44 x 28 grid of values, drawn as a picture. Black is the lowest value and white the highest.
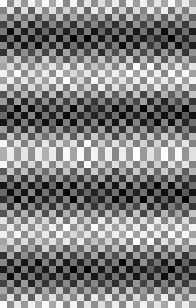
There is no overall slope. No seam splits the table. On average the colour sits 50% of the way up the scale. No single row or column stands out from its neighbours. Horizontal stripes repeat 4 times down the table. It is mirror symmetric from top to bottom.
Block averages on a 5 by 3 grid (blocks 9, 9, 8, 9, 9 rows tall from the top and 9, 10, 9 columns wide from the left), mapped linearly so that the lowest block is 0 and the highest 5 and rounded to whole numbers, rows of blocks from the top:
000 / 222 / 555 / 222 / 000
